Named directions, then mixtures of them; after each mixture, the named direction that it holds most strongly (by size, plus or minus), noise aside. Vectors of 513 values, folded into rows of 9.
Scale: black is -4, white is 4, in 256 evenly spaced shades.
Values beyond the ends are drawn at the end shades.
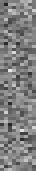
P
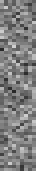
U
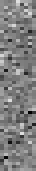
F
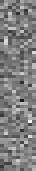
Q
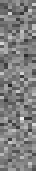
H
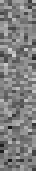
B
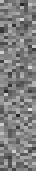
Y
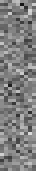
H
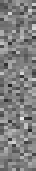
H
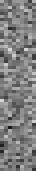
B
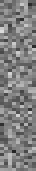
Y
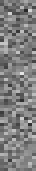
H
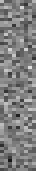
Y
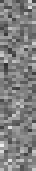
B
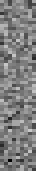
B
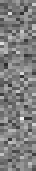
H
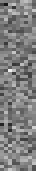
P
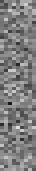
P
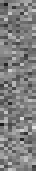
P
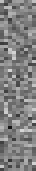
B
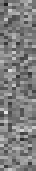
P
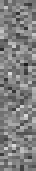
U
